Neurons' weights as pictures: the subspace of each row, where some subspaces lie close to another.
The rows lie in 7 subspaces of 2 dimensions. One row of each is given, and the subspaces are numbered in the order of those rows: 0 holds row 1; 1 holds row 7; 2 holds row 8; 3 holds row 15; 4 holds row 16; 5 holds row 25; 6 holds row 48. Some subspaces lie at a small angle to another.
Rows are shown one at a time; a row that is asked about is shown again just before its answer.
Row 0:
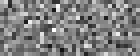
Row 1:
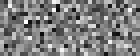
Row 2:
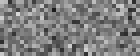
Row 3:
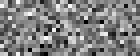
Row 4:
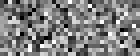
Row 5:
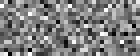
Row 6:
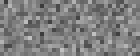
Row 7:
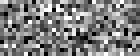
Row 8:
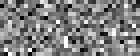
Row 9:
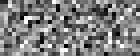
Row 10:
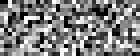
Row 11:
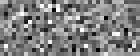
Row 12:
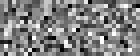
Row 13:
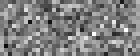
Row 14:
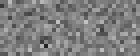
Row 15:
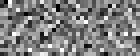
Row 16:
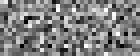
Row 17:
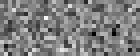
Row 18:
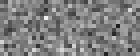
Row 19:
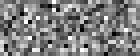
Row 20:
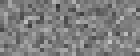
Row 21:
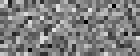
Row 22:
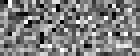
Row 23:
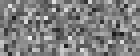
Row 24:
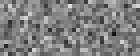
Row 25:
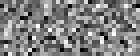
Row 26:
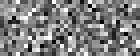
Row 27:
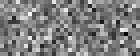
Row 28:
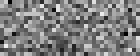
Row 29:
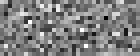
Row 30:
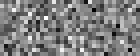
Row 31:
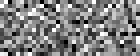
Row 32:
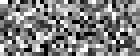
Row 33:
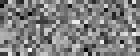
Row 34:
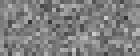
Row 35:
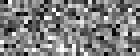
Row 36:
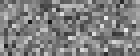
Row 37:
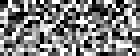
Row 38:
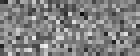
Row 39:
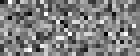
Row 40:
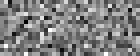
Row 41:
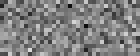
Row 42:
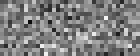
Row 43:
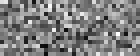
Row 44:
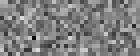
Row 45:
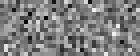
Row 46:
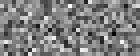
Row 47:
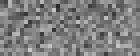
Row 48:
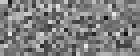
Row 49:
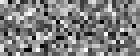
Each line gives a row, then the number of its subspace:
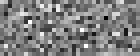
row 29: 6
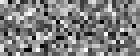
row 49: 6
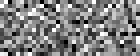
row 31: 2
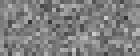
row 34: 1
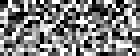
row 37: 0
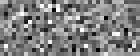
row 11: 6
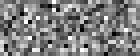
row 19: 6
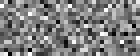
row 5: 2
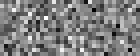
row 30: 3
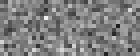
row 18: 2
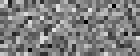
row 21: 3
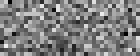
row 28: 2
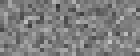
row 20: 4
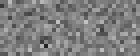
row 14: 3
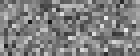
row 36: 1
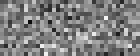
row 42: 1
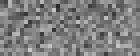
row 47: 0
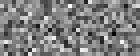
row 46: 5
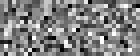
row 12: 5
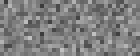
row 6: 0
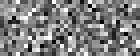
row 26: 4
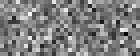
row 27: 4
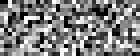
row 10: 4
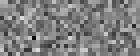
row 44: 6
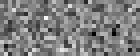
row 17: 2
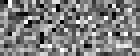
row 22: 0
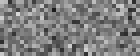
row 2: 5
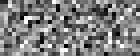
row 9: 4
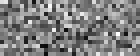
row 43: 1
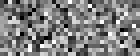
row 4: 4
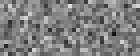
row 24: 5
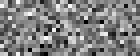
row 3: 3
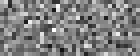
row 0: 0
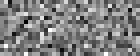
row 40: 3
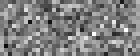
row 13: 1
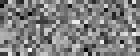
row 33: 5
